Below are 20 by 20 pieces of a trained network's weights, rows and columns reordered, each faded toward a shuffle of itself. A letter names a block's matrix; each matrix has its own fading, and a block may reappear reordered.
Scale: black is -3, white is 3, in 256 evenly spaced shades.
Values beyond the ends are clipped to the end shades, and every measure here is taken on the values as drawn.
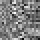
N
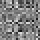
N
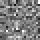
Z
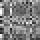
N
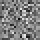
N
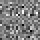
N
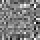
Z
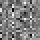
N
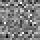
Z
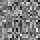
N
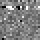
Z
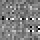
Z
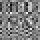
N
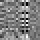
N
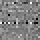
Z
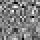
N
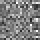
Z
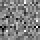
Z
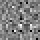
Z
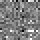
Z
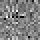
Z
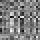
N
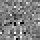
Z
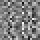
N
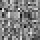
N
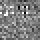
Z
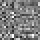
Z
